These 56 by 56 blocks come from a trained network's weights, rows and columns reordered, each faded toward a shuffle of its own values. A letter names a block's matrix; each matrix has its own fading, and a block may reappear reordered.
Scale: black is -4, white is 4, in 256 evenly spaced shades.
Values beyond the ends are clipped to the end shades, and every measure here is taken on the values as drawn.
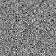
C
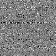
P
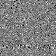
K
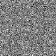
C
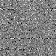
P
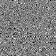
P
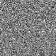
C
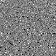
K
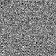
C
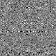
P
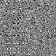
C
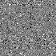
K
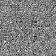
C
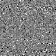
K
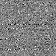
P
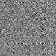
P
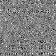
P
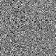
C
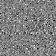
K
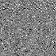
K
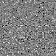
K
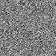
C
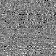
P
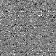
K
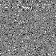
K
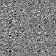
C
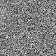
C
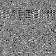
P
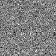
C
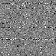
P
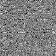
P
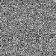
C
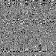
P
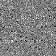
K
